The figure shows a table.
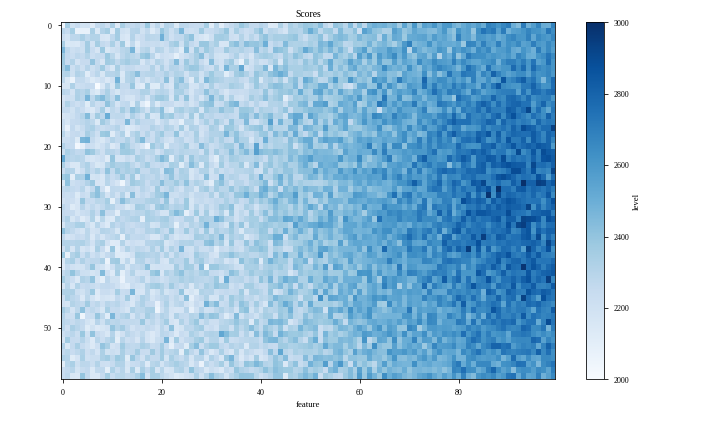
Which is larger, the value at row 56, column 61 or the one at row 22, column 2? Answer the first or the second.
the first
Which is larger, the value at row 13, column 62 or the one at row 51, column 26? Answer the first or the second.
the first
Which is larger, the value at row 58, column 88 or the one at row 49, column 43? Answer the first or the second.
the first
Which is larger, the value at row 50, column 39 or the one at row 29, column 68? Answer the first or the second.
the second
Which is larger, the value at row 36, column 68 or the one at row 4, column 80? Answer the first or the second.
the second
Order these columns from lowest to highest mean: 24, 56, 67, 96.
24, 56, 67, 96
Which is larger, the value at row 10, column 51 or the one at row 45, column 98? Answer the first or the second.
the second
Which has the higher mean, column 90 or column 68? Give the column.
90
